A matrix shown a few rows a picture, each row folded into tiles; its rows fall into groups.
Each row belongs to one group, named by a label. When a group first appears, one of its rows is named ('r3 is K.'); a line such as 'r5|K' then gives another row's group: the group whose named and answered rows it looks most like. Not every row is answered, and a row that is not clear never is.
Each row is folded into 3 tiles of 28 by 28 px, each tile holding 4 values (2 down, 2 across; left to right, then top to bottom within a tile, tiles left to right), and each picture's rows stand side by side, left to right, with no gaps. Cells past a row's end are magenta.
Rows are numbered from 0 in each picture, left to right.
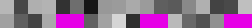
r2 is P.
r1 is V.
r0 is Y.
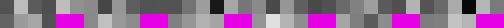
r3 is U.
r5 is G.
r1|U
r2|G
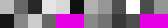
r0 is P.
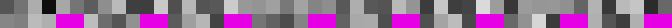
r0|G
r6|V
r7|Y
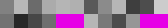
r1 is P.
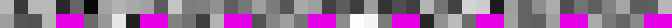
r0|Y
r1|V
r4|U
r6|Y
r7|P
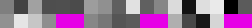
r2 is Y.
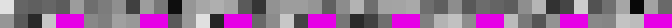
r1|G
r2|V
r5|U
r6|P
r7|G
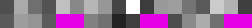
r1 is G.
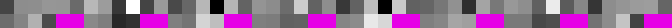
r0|V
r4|G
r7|V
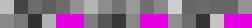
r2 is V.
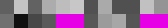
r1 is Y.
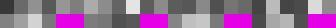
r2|U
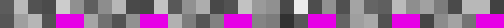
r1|P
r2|P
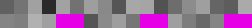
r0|G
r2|P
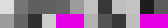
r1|Y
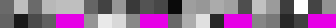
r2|V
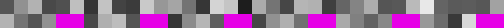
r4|P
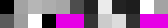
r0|V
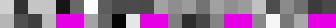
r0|Y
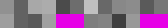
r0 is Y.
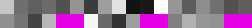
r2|U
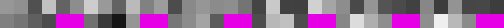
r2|V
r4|U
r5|U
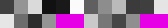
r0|P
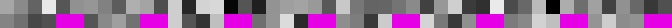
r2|Y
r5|P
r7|U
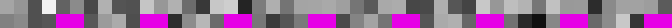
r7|V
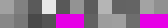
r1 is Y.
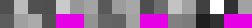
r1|Y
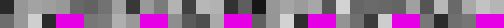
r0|V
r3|V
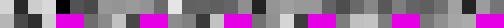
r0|Y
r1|V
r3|V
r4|U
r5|G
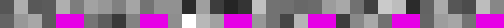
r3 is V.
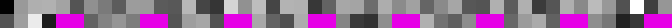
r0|V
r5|P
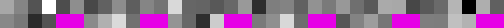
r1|U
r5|G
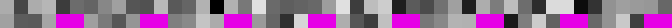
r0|Y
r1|P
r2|G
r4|Y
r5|G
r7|V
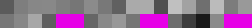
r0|V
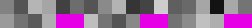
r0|Y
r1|P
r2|G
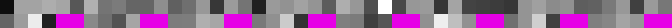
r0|V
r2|G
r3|V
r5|U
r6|V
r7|G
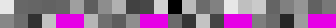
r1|P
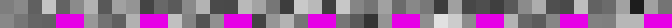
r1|Y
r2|P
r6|P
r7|G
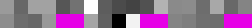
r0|Y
